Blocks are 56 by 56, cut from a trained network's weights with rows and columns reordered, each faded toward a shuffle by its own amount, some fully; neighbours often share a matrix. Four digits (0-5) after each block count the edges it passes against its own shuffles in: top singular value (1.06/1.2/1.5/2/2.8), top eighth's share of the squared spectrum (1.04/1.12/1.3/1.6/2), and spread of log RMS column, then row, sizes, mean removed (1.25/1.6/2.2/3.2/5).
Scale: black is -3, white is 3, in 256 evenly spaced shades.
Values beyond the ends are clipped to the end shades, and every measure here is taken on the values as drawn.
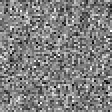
2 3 1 0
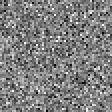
1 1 0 0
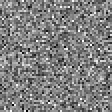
1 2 0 0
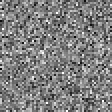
1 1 0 0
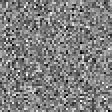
3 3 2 0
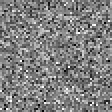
0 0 0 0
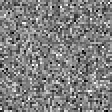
0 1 0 0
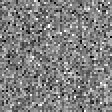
0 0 0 0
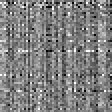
4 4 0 3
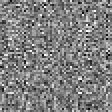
3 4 2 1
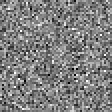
0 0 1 0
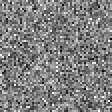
2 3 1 1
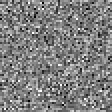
1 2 0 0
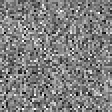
2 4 1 2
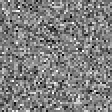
0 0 0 0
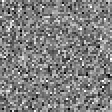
0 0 0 0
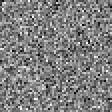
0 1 0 0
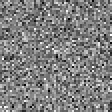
2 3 1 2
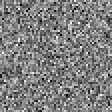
0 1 0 0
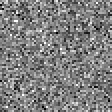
0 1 0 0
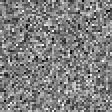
0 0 0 0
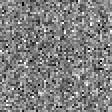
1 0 0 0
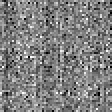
3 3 0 2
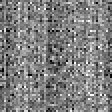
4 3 1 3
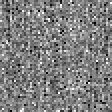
2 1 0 0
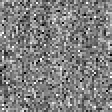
2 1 0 0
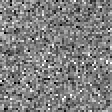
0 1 0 0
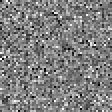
0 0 0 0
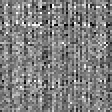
4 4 1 3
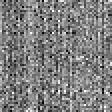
3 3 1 2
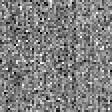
2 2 0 1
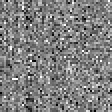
2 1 1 0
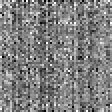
3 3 0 3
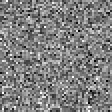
2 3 0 0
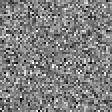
2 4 1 1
